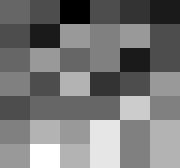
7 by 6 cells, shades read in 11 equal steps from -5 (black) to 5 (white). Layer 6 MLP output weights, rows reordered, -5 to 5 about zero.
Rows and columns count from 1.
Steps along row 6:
up down up down up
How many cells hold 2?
5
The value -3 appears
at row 1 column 5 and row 4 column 4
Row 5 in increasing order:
-2 -1 -1 -1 0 3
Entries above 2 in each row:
0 0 0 0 1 1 2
